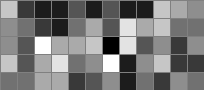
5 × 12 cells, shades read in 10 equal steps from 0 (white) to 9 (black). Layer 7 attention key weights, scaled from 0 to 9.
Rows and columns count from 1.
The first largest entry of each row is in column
3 4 7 8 8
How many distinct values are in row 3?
8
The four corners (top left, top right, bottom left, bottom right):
2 4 5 5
